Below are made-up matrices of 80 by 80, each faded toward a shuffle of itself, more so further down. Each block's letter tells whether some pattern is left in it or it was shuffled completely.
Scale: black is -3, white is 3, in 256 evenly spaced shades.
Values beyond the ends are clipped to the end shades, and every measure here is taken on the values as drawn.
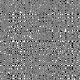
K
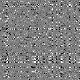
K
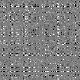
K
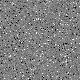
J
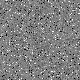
J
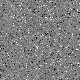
J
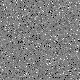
J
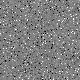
J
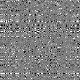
K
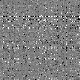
K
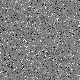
J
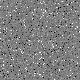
J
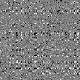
K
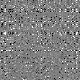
K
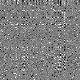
K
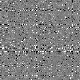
K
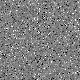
J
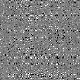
K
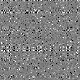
K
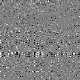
K
